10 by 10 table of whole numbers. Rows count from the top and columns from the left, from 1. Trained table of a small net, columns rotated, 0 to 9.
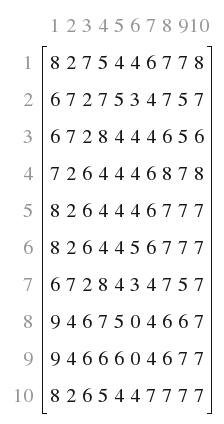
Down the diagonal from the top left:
8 7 2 4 4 5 4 6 7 7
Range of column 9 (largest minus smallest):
2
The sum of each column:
75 39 49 58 44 31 51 68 63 71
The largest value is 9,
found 2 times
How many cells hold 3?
2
